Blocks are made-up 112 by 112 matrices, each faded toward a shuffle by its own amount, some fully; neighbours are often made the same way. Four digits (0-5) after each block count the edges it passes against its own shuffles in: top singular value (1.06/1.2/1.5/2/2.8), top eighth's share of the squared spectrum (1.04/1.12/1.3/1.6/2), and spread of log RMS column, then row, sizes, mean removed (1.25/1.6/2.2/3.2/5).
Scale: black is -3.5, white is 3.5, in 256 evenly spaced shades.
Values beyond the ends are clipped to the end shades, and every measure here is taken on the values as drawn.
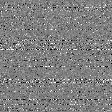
2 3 0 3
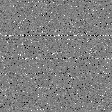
3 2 0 2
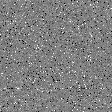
1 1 0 0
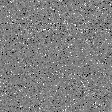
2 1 0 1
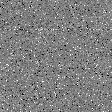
1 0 0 0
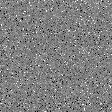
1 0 0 0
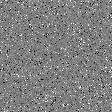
0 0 0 0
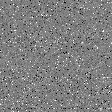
1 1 0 1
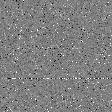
3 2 0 1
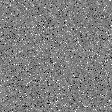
1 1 0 1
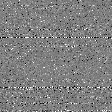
3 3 0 3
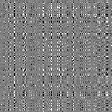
5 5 4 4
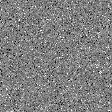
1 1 1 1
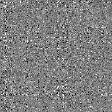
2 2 3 3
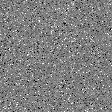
1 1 0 0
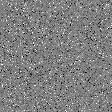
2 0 0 0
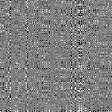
5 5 4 3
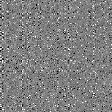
4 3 2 2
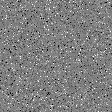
0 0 0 0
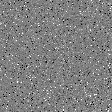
2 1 0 0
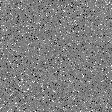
0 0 0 0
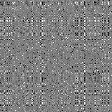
5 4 3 3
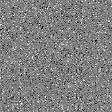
4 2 1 0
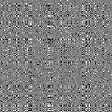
5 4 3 3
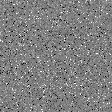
3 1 0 0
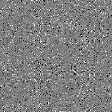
4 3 2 1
